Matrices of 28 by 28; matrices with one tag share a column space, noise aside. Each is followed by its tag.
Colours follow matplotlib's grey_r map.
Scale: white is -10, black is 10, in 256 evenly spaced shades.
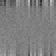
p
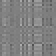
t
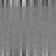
p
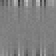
p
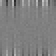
p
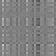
t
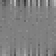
p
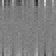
p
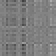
t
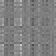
t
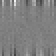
p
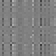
t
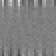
p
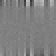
p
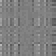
t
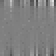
p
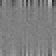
p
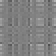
t
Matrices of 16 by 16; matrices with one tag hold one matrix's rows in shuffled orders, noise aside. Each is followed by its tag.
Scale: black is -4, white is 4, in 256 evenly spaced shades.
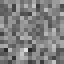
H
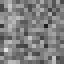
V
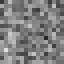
V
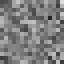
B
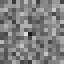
H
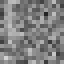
V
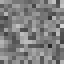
B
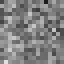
V
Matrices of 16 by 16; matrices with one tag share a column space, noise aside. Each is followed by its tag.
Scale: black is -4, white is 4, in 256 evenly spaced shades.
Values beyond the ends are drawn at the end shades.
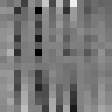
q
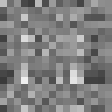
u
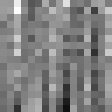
q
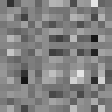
u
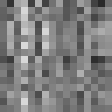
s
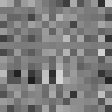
u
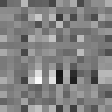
u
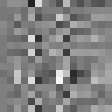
u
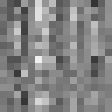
s
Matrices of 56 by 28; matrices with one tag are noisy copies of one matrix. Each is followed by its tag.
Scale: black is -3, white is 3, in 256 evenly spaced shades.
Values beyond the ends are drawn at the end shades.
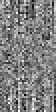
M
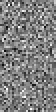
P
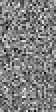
P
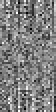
M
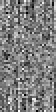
M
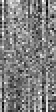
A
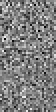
P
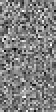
P
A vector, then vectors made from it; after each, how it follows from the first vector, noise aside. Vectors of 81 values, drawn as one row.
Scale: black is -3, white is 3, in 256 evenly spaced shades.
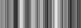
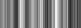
copied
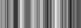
copied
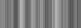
shrunk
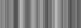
shrunk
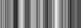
copied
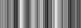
copied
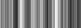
copied
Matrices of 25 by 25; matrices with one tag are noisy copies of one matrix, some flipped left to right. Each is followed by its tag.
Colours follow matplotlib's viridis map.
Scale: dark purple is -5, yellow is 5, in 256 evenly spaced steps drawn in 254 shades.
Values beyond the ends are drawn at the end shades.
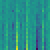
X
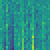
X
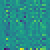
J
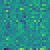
J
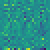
J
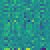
J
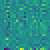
J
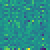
J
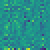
J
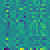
J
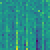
X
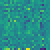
J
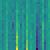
X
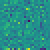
J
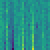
X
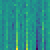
X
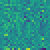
J
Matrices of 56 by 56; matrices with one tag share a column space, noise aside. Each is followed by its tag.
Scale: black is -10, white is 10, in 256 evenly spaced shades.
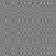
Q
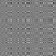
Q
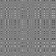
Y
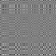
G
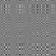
G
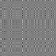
Y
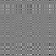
G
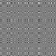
Q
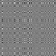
Q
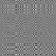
G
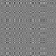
Q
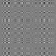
Q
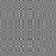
Y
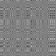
Y
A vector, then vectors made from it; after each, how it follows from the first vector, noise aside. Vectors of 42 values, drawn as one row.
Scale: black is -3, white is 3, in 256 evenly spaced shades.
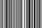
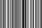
negated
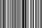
negated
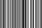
negated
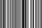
negated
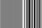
partly zeroed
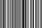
negated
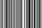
copied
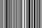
copied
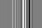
partly zeroed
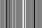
partly zeroed
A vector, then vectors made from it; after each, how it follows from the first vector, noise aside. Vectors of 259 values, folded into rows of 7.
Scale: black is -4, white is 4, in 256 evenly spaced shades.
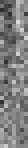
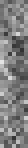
wrapped around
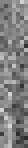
reversed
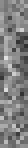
wrapped around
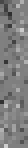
partly zeroed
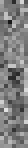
wrapped around
